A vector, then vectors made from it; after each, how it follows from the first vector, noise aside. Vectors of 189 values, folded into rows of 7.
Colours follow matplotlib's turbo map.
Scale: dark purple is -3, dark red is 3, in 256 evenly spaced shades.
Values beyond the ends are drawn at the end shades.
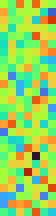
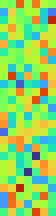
sign-scrambled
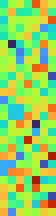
wrapped around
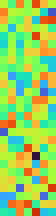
copied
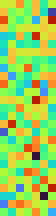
copied
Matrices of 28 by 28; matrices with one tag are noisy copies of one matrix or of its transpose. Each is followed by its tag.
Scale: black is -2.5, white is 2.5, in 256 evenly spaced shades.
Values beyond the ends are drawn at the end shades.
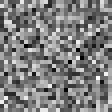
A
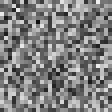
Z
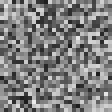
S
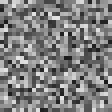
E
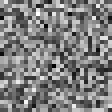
A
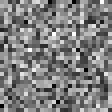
A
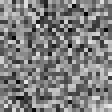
S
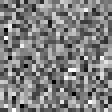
Z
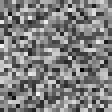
Z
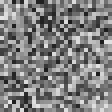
S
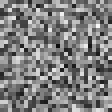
A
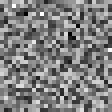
E
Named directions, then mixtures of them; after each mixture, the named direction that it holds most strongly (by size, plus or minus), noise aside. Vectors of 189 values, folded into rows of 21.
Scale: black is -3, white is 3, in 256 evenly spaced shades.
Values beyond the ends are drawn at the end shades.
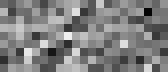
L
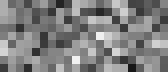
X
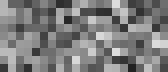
X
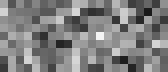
X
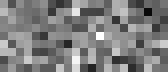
X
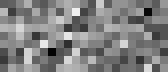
L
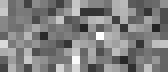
X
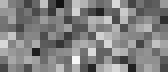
X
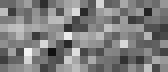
L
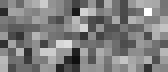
L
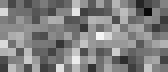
X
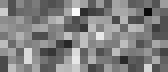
L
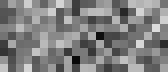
X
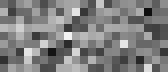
L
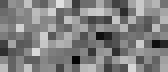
X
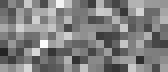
X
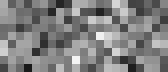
X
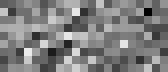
L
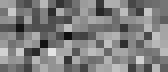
L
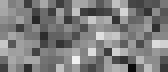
X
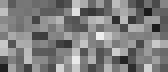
X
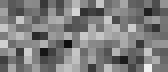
L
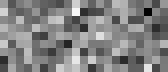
L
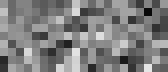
L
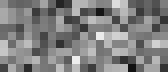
X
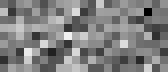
L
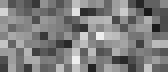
X
